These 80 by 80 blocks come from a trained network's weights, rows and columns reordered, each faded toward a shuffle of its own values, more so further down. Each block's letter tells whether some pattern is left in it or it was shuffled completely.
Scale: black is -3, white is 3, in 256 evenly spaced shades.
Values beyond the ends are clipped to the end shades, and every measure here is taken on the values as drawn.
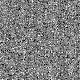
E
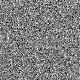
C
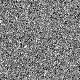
C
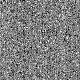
E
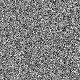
E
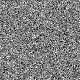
E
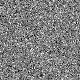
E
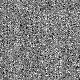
E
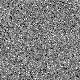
C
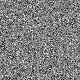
E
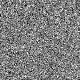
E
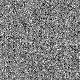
E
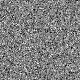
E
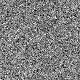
C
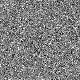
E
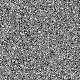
C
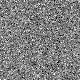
C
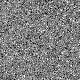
C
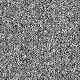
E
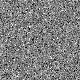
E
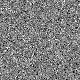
C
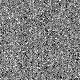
E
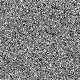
C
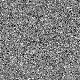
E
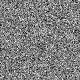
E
